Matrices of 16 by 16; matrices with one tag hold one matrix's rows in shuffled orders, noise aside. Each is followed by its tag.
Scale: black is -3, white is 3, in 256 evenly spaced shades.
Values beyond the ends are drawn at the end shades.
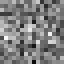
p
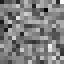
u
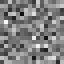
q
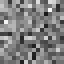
p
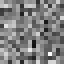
p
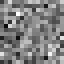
u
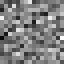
u
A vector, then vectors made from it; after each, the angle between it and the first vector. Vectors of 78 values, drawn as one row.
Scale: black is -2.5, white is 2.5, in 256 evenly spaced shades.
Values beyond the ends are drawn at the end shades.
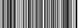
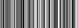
orthogonal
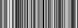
nearly opposite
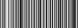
partly opposed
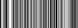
partly opposed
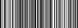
partly opposed
